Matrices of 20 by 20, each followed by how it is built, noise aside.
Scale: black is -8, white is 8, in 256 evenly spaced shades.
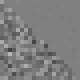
lower triangular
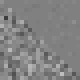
lower triangular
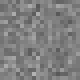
low rank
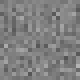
low rank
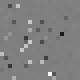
sparse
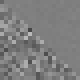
lower triangular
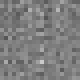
low rank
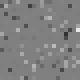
sparse
